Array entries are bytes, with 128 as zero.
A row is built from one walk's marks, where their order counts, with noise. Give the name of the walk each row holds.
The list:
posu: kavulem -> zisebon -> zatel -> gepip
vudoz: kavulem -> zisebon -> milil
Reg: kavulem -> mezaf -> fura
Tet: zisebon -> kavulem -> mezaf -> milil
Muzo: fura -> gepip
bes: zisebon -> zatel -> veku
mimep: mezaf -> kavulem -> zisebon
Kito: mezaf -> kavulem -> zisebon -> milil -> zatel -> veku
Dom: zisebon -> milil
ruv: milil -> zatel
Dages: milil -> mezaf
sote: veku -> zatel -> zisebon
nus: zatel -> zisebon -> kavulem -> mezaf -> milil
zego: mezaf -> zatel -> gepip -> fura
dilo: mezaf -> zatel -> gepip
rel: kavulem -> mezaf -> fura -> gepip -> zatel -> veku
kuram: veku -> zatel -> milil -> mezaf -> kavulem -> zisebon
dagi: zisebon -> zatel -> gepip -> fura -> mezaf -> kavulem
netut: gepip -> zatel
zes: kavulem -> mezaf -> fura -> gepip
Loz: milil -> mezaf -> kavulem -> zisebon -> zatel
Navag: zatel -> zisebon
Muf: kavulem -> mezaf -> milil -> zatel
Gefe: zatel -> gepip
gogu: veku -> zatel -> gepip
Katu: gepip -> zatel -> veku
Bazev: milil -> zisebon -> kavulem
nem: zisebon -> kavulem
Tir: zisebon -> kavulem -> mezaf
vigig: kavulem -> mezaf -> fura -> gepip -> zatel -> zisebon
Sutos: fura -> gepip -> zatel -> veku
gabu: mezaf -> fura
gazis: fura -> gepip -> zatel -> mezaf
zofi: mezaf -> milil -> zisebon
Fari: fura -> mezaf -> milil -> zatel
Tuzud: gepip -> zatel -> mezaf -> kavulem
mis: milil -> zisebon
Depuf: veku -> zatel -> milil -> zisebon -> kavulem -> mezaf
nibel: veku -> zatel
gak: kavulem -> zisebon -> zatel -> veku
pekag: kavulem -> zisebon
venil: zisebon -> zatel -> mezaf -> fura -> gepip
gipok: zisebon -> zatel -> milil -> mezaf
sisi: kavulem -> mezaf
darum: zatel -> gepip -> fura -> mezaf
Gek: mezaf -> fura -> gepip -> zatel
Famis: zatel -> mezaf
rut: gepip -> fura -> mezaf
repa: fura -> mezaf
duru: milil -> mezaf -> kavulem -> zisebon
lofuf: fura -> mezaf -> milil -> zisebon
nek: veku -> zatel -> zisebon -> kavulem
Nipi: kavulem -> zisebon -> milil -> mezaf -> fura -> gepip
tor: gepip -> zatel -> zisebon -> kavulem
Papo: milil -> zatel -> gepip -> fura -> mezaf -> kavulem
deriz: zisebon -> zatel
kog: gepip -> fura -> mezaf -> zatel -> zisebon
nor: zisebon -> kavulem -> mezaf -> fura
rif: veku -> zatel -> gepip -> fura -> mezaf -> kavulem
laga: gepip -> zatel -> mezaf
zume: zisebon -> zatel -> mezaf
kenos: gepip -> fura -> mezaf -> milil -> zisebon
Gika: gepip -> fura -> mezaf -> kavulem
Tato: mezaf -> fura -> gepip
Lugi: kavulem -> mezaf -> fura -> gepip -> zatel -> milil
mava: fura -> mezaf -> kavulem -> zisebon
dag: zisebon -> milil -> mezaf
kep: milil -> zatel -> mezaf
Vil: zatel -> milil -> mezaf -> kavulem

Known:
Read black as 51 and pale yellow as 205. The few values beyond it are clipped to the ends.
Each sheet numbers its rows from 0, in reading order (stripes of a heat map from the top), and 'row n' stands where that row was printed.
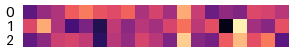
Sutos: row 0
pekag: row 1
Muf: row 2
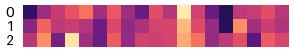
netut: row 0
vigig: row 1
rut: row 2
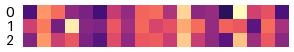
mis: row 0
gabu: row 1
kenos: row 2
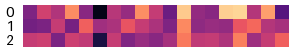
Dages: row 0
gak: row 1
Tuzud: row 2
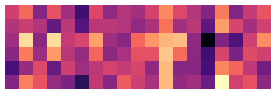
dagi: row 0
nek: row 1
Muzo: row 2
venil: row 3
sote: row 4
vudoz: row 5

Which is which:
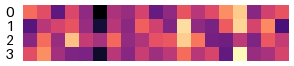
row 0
sisi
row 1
gipok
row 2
zego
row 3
mimep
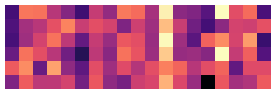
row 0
Dom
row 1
gogu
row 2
Fari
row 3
zofi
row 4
Reg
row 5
posu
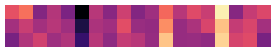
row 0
Tir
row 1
Depuf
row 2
Loz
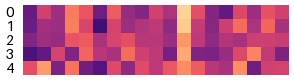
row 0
dilo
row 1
laga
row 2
rel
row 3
bes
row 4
nor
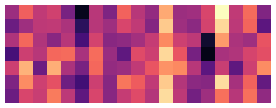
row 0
Tet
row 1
zume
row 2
tor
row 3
Gefe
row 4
zes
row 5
lofuf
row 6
Lugi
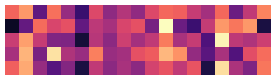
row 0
Gika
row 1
ruv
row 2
Bazev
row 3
Tato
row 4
nem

